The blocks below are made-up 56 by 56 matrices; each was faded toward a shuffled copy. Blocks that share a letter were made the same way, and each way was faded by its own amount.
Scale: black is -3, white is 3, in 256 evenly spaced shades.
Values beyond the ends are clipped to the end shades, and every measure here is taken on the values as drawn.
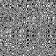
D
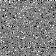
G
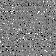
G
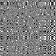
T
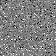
G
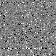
G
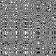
T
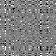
T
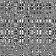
T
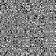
D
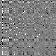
T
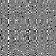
T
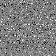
G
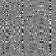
T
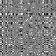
T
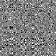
D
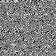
G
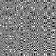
T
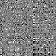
D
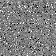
G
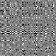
T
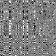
T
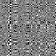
T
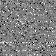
G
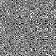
D
